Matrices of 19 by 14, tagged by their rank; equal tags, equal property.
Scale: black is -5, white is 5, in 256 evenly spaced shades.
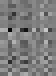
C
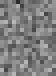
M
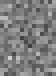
M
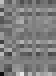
C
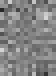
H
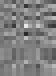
C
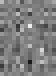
H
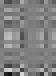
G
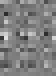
C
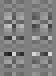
G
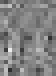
H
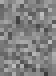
M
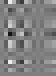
G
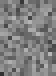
M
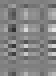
G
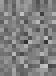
H
